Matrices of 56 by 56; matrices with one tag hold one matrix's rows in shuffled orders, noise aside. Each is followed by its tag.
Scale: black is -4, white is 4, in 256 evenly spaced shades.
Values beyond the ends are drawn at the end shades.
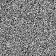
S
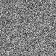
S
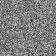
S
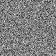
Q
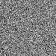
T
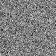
T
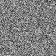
Q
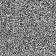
S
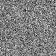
S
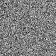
T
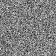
S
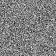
Q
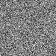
S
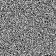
Q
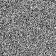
T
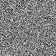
Q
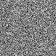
S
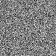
S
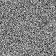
Q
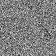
Q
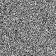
T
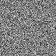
Q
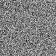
T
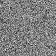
T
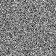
S
